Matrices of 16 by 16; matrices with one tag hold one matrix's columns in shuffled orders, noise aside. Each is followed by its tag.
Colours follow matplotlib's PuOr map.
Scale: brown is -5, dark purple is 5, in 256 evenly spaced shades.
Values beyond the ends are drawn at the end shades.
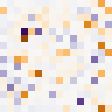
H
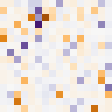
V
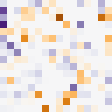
V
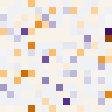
H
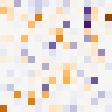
V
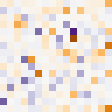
H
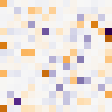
H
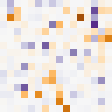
V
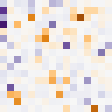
V
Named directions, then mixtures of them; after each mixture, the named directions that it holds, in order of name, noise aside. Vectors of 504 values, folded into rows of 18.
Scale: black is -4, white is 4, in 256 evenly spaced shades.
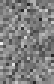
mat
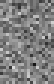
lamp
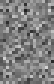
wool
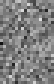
mat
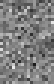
lamp, mat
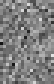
mat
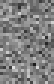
lamp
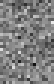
lamp, mat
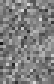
mat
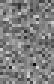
lamp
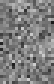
lamp, mat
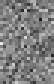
mat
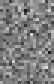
lamp, wool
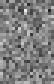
mat, wool
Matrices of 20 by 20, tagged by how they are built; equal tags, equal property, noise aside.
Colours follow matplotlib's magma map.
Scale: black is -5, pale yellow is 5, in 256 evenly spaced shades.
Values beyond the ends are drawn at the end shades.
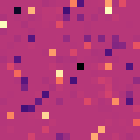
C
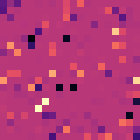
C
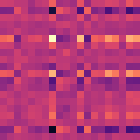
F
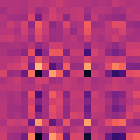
F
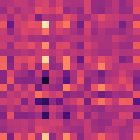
F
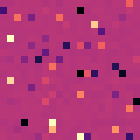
C
